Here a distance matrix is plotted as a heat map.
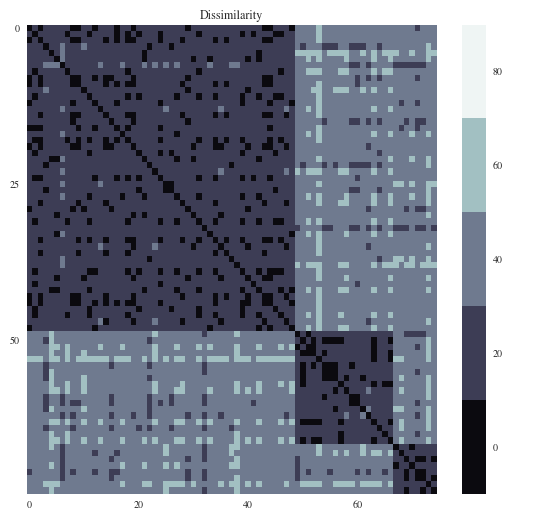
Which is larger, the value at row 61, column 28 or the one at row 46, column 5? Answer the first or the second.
the first
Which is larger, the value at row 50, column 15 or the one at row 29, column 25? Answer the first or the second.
the first
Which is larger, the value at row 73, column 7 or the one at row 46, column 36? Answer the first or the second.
the first
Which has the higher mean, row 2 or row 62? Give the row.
62
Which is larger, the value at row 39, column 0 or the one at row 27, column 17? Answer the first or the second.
the first
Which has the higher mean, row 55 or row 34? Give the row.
55
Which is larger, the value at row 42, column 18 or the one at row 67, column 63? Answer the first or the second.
the second
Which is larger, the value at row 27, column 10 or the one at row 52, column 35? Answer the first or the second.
the second
